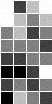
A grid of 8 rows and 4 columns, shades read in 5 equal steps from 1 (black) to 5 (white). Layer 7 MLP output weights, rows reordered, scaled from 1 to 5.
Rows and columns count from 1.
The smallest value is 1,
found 3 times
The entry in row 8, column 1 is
1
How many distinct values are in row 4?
2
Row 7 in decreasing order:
3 3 2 2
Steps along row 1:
down up up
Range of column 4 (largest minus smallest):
3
